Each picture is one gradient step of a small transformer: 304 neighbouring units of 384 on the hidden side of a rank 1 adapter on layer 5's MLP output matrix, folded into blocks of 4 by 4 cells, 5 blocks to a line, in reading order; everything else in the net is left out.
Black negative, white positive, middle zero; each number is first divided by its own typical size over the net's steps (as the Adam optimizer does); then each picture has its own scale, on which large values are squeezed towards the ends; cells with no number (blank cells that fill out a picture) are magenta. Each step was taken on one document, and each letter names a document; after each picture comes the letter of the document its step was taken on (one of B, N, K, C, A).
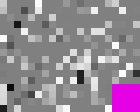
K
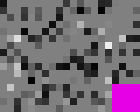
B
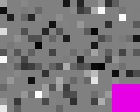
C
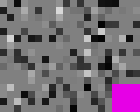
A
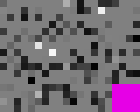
C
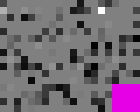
C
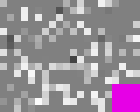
B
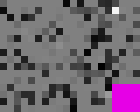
A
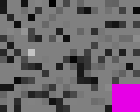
K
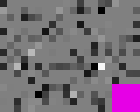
C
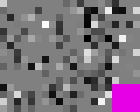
A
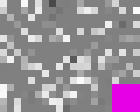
K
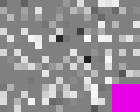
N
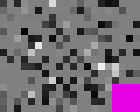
N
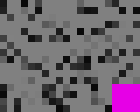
K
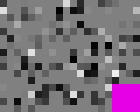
C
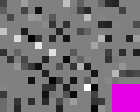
N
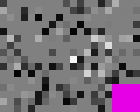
B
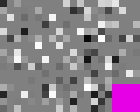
N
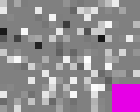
N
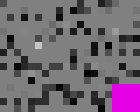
B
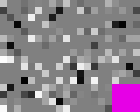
K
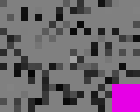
B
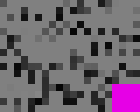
B
